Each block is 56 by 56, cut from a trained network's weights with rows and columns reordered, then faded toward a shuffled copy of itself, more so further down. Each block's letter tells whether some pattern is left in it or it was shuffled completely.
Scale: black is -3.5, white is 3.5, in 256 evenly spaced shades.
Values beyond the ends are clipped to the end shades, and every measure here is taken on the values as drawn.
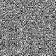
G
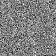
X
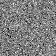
X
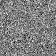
X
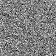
X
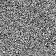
X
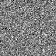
G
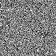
X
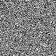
X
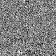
G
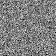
X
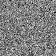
X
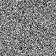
G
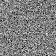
X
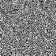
G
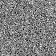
X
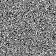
X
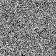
X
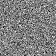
X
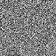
G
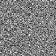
G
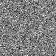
X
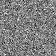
X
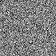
X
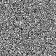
X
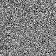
G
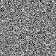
G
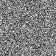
X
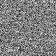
X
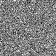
X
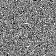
X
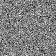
X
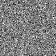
X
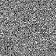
G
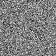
X
